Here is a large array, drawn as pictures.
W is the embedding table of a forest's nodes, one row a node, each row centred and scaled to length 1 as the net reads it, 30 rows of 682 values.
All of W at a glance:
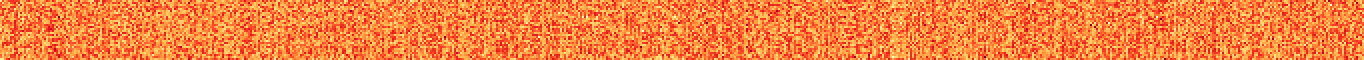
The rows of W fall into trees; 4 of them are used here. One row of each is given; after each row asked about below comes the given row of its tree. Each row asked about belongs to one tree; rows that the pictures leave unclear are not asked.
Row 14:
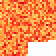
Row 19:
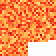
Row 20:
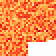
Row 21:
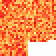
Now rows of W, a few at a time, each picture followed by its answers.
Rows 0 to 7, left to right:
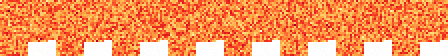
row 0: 14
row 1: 19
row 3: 19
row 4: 21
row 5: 14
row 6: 20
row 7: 20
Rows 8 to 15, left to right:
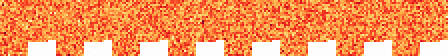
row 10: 20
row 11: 21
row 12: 14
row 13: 20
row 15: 14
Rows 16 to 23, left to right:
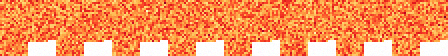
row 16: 19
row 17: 20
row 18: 19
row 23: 14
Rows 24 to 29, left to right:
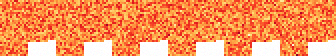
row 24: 20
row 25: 20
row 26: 20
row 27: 19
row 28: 19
